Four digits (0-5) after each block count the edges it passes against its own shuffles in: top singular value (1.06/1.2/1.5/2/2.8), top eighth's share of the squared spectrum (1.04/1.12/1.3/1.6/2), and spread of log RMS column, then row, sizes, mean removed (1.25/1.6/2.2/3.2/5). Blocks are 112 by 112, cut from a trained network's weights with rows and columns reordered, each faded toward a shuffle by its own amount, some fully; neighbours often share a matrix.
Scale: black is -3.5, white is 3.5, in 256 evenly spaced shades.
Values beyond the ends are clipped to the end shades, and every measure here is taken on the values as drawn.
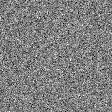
2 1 0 0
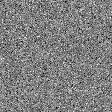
0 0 0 0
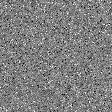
0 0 0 0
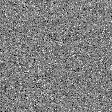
2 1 1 0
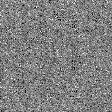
2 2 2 0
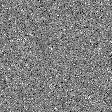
0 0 0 0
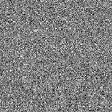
3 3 0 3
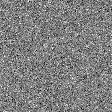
0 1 0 0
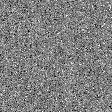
0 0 0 0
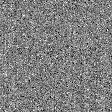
1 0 0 0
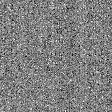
2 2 0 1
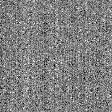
3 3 1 2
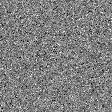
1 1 0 0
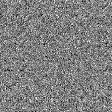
3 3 1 2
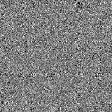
3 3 2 2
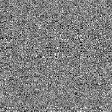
3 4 2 3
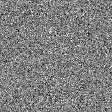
2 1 1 0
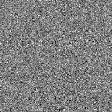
3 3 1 2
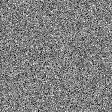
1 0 0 0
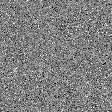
1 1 0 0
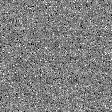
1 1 0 0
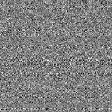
4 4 0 3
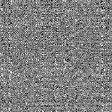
3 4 3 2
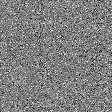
1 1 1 0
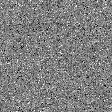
0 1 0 0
